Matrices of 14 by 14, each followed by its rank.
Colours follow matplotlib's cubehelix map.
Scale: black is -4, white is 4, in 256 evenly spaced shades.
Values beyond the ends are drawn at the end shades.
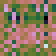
three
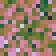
full rank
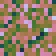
full rank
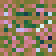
three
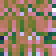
three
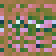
two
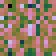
three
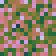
full rank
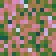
full rank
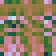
two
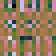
two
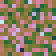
full rank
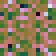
three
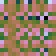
two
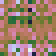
three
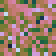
full rank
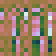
two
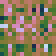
three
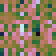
three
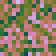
full rank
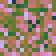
full rank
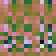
two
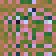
two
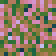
full rank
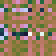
two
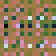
two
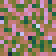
full rank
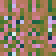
three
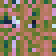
three
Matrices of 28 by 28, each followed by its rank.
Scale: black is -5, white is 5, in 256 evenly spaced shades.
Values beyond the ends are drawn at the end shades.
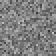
full rank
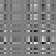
one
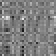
three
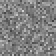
full rank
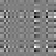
one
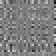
three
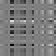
one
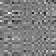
three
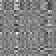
three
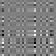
one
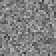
full rank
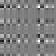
one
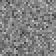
full rank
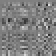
three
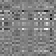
three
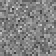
full rank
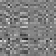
three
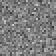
full rank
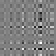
one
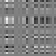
one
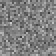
full rank
